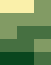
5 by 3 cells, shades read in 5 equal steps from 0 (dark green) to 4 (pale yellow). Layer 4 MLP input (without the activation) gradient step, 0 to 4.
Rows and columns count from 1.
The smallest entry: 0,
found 2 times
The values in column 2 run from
0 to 4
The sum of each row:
10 6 4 4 1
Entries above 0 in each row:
3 3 3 3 1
